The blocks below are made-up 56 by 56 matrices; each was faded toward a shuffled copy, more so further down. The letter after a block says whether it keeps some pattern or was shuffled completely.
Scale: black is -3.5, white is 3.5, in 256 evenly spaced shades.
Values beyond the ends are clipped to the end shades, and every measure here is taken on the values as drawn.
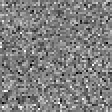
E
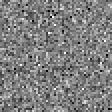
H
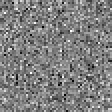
E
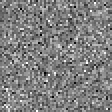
H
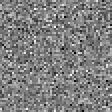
E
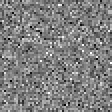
E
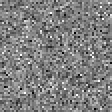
H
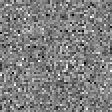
E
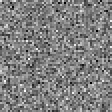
H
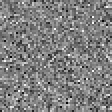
E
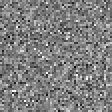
E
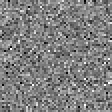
E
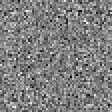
E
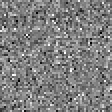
E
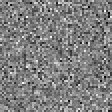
E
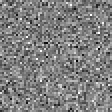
E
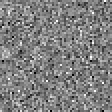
E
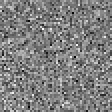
E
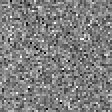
H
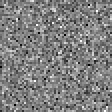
H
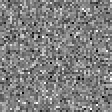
E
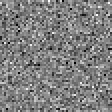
H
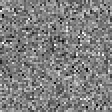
H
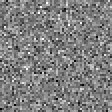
H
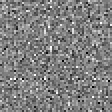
E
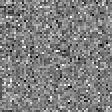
E
